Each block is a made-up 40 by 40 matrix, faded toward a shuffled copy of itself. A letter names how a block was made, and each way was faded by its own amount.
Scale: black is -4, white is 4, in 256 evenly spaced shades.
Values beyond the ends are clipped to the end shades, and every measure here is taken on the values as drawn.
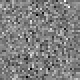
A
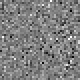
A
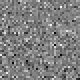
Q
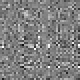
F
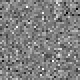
A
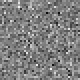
A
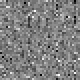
A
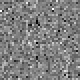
A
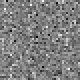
A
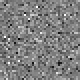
Q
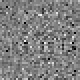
Q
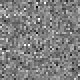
A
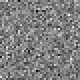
A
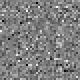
Q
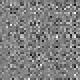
F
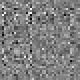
F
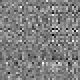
F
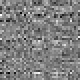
F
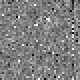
A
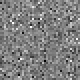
A
